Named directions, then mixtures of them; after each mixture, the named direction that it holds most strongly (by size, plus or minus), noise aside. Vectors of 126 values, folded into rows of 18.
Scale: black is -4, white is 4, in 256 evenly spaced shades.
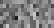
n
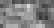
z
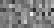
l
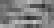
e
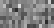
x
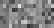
x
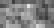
z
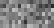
x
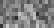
n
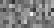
l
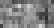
z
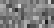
x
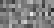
l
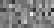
l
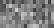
x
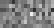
l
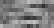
e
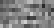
e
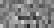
n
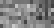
z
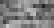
e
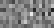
l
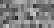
n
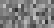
x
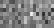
l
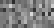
l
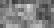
z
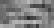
e
